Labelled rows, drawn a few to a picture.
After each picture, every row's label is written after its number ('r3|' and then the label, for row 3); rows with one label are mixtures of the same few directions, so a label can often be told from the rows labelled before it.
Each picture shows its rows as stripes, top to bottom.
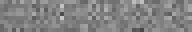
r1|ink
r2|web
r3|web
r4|web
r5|web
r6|web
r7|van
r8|ink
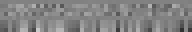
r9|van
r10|web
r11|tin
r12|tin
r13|ink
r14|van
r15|van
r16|van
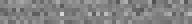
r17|tin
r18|web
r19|ink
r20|web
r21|ink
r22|tin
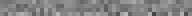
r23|ink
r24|tin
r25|web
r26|tin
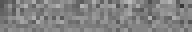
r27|ink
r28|van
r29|ink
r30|ink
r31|web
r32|van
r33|tin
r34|tin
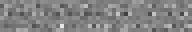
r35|ink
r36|van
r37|tin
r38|tin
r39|van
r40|van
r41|web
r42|tin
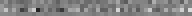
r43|tin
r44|van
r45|van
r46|ink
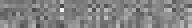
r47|web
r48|web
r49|web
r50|ink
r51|web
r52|van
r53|van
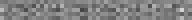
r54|web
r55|web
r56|van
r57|van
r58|van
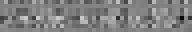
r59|tin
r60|web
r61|tin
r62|tin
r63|van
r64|van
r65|web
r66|web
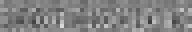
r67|van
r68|van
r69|van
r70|web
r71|web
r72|web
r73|web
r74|ink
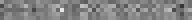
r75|van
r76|van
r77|web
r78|van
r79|van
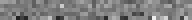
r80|ink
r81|web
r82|van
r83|ink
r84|tin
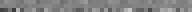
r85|van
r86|tin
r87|ink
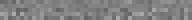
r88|ink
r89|van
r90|tin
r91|ink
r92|tin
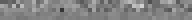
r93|ink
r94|ink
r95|web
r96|van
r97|tin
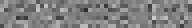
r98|van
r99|web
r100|van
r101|tin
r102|tin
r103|tin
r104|van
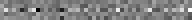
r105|tin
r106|van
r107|van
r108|van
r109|web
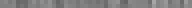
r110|tin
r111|tin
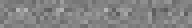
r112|web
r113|van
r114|tin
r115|tin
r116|web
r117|van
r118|van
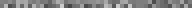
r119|tin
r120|tin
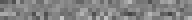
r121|ink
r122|tin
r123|van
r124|ink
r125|web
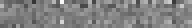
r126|web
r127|van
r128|tin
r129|ink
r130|web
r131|web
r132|ink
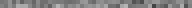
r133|ink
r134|tin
